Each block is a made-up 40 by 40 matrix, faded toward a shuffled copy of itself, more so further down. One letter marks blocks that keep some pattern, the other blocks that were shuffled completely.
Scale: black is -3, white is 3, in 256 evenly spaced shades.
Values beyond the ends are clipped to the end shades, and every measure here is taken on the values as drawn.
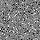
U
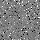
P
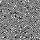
U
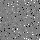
P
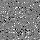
U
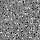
P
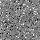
P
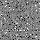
U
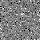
U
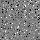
U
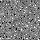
U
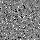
P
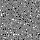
U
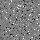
P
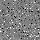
U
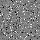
U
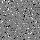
P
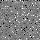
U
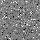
P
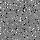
U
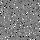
P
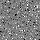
U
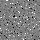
P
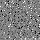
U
